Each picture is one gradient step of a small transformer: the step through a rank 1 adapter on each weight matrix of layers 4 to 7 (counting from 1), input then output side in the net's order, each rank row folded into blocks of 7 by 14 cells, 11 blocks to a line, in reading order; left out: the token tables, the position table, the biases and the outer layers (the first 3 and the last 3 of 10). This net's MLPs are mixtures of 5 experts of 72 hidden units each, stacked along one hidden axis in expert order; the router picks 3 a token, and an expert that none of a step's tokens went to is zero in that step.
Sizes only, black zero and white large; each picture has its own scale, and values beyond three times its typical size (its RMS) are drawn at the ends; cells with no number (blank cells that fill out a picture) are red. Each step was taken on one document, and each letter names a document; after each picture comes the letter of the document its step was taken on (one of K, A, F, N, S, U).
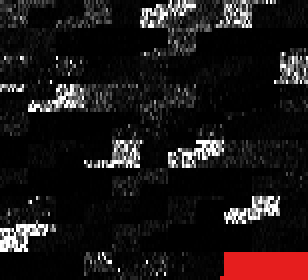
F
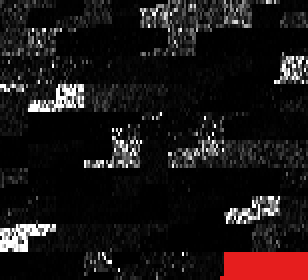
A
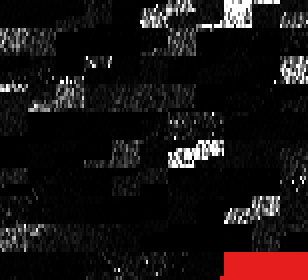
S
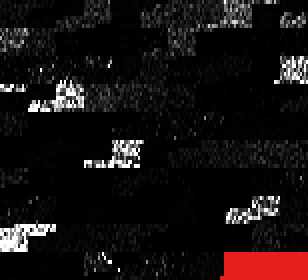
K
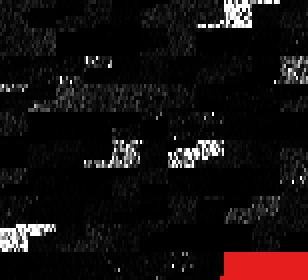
S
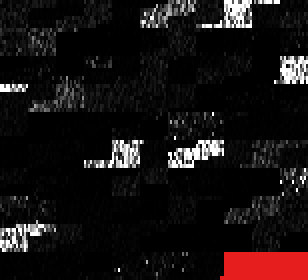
S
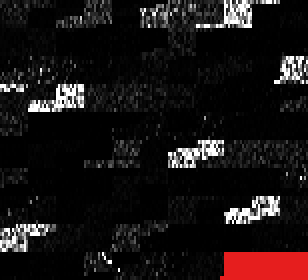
A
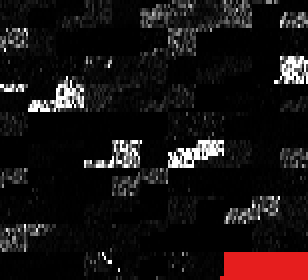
K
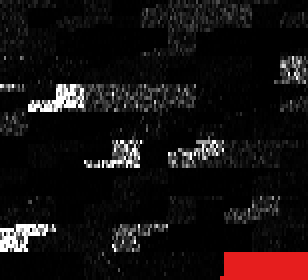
F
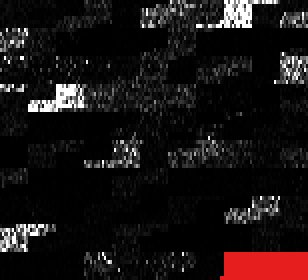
F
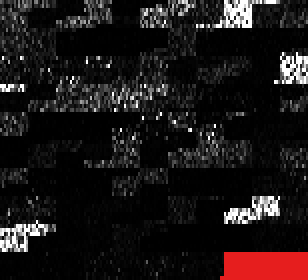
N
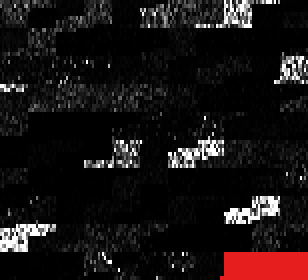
A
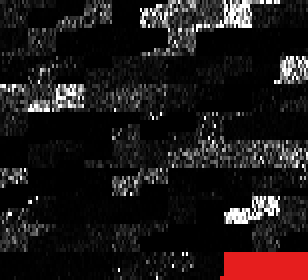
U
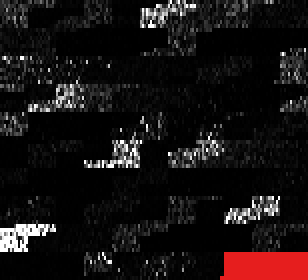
F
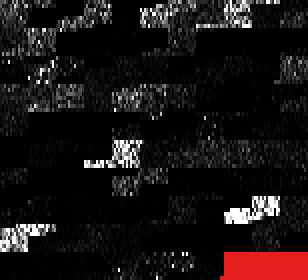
U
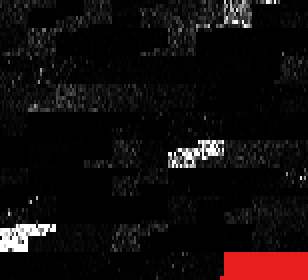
A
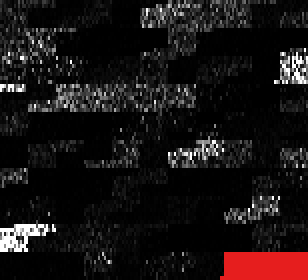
F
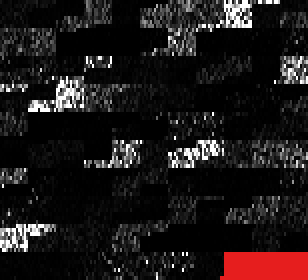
S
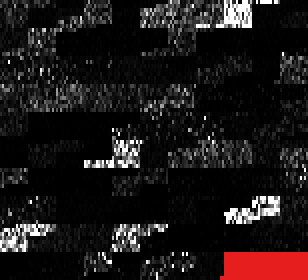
A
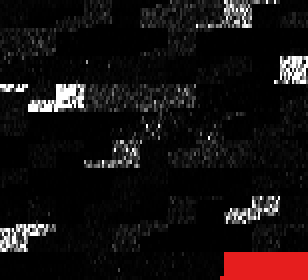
F
